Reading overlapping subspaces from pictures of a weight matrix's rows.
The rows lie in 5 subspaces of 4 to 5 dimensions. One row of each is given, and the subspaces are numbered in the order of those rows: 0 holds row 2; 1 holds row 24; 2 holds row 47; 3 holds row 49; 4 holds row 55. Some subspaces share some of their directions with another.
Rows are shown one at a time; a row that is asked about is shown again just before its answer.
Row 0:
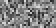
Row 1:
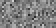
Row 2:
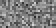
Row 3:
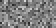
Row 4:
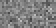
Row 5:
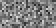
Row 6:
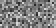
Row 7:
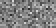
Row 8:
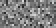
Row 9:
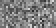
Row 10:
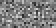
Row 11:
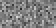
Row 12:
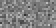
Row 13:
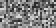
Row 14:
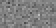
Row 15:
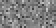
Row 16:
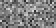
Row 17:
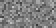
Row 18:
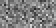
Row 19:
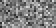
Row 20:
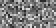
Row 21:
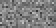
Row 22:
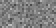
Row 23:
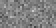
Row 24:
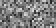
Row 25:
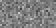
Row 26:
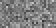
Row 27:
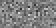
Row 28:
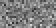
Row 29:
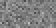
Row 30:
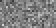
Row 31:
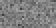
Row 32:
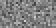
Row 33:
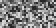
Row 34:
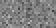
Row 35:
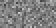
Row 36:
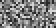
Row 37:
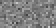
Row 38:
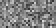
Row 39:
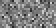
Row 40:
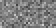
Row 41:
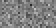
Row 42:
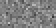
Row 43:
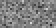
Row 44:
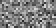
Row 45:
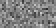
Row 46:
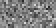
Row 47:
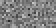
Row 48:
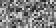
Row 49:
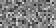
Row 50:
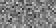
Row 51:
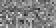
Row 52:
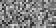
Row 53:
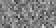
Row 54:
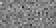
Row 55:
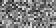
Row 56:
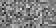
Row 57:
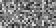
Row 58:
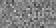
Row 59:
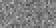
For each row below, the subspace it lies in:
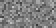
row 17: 1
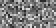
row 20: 1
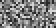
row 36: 2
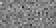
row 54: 1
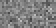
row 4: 2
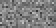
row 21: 3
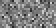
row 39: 2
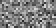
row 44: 4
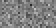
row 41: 1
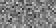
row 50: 1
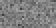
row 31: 0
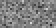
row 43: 2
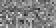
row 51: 3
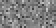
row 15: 2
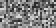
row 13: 1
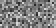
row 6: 3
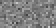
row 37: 3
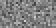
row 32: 0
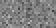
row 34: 1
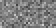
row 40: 4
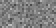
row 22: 1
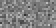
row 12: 3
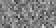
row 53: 2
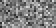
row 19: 4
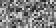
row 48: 1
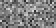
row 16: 1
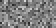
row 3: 4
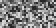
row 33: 1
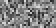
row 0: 4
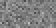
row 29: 4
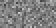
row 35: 1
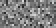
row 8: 4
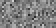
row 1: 2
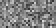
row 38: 0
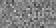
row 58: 2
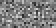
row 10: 2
